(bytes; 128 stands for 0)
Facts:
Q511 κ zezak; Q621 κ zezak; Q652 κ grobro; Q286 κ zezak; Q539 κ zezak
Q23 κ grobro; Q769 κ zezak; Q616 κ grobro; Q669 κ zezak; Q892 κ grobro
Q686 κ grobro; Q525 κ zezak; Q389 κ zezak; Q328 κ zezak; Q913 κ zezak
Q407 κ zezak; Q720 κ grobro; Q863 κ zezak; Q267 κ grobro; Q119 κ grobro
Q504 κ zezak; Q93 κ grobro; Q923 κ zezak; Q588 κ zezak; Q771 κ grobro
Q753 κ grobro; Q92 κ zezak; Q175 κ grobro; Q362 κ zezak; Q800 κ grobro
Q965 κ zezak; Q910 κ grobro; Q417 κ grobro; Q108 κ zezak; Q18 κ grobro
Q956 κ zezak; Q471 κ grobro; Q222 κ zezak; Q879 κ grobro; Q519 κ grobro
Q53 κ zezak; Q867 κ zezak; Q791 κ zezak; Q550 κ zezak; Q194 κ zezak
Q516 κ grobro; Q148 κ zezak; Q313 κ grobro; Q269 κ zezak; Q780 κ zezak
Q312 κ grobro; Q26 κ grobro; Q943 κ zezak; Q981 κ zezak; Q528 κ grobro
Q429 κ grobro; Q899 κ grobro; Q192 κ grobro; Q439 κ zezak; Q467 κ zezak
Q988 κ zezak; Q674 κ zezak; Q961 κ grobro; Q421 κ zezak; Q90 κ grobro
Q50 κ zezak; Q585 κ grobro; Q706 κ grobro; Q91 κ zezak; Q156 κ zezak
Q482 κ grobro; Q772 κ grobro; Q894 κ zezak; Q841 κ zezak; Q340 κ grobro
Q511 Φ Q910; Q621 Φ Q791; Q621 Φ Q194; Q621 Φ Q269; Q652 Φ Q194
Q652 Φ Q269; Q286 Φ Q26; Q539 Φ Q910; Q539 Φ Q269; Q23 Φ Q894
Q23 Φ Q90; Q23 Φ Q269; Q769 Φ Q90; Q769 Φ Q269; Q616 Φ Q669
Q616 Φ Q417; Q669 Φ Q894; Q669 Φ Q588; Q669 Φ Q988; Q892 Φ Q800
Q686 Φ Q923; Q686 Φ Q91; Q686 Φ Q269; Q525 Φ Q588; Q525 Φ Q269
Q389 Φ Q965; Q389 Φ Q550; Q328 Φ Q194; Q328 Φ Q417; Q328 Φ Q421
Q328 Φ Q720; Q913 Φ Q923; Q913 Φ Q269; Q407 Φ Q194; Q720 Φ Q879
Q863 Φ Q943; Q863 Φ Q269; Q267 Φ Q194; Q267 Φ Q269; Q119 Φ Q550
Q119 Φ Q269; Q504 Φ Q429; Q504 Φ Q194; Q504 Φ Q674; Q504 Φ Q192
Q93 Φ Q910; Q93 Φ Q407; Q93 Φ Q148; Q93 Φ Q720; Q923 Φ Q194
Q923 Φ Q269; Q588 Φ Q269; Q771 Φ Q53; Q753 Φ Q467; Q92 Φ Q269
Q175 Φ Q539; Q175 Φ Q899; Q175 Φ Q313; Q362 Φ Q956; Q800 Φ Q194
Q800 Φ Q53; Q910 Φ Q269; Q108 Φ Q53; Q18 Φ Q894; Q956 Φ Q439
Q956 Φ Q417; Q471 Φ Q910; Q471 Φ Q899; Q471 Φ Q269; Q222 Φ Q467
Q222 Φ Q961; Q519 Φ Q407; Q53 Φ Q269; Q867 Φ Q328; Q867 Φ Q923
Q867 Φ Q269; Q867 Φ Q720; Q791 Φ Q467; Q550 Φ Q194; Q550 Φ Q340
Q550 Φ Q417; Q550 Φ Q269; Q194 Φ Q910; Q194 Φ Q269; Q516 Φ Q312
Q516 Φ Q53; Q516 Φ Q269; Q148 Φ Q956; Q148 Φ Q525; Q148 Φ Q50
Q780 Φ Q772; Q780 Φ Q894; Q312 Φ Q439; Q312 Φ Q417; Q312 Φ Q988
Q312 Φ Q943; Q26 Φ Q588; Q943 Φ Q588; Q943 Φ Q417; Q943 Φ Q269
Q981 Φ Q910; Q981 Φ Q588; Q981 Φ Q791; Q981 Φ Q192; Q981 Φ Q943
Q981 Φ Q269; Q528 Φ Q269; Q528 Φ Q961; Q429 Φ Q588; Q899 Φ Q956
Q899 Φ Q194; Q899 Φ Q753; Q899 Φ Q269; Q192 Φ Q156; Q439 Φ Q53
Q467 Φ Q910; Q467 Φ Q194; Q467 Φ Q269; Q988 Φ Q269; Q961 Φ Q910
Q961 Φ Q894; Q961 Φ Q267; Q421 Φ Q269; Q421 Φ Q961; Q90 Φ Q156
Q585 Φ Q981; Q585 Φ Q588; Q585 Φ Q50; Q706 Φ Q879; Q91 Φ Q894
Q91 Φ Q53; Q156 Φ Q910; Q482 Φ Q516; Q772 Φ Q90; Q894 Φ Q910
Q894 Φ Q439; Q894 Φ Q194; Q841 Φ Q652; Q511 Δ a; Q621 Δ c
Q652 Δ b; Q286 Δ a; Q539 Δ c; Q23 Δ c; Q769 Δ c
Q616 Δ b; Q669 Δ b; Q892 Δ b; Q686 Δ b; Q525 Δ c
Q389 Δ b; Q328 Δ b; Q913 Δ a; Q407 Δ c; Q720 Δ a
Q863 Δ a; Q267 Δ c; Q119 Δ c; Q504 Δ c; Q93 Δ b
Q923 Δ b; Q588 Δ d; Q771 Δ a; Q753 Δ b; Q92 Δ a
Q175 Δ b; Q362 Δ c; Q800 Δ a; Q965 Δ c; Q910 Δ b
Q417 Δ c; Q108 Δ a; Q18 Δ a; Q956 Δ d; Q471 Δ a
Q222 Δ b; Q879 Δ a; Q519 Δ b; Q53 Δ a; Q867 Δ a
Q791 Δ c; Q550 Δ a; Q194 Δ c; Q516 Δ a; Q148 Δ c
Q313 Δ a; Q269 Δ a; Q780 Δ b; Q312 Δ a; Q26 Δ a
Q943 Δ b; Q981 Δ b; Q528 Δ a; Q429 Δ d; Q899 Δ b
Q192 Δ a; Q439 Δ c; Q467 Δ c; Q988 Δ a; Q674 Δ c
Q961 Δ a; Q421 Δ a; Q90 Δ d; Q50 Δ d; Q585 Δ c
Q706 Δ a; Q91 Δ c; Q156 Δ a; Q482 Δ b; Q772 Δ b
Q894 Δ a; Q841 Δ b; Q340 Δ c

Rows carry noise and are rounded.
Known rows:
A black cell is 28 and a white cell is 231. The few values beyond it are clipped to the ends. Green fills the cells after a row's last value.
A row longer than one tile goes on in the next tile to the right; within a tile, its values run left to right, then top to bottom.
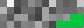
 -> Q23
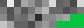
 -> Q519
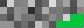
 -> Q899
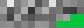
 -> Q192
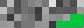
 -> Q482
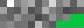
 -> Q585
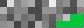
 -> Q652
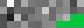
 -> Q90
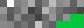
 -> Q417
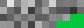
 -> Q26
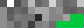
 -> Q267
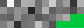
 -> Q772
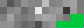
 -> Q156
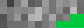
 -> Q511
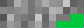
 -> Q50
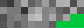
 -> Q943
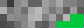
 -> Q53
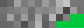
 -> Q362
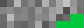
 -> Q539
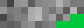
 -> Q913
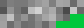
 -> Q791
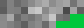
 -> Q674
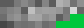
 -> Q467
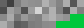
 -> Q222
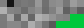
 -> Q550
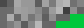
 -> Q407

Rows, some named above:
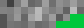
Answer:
Q511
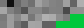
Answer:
Q389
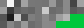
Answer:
Q90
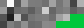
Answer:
Q90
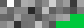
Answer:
Q772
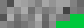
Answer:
Q286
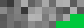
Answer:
Q943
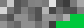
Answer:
Q516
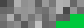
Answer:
Q407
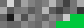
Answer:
Q312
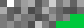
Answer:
Q585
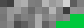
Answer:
Q841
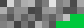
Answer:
Q652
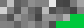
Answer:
Q516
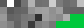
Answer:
Q267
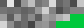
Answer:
Q753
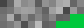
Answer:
Q407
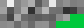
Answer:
Q192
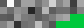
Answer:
Q772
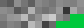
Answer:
Q91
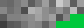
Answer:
Q769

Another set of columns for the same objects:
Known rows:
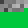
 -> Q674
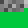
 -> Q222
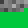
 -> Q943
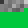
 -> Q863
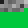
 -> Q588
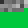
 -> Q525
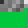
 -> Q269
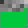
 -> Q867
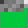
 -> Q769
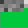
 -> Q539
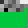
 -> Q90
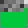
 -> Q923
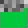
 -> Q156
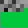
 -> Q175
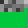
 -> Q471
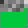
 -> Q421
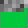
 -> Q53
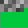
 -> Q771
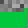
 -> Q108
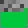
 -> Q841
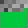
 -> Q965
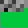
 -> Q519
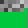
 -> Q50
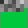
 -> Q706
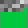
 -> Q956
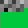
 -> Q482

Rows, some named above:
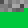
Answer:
Q108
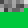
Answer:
Q156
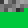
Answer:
Q516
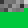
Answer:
Q923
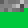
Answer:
Q439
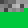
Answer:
Q407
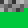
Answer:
Q18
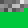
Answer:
Q956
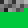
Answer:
Q652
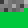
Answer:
Q981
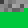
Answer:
Q286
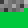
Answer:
Q981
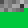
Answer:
Q91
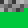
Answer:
Q18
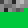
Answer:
Q417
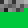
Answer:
Q686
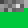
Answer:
Q148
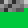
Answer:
Q753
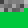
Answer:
Q511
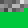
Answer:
Q956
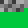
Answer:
Q18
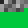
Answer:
Q26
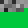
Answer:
Q585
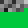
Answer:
Q899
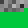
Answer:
Q669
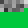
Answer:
Q156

